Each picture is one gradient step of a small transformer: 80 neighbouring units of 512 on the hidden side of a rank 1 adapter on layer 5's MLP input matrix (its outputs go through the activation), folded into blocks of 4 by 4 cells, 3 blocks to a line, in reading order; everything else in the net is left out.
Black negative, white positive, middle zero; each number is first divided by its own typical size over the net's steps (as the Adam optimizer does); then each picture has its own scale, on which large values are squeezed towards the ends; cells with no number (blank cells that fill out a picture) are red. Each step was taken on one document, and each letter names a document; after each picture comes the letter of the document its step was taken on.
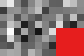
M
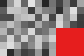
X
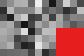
X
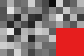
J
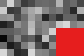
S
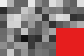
M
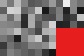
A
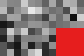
S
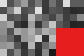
A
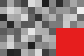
X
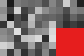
X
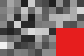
J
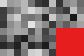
S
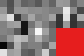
M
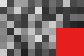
A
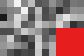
X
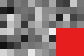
M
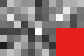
M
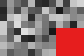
J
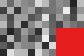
S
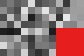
J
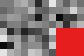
M
